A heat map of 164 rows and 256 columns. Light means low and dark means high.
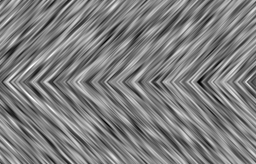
Average level on the scale: 50%. Histogram: bell-shaped. Mirror symmetry: top to bottom. Slope: none.
